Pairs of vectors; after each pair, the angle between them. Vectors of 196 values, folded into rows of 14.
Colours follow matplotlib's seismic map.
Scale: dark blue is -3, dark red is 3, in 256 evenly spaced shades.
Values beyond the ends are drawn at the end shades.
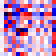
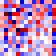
nearly opposite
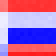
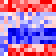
nearly parallel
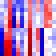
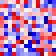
partly opposed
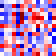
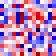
nearly parallel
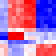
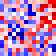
partly opposed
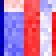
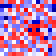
orthogonal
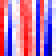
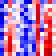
nearly opposite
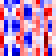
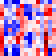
nearly parallel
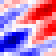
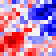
nearly opposite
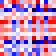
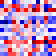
nearly opposite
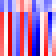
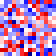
orthogonal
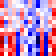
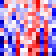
nearly opposite
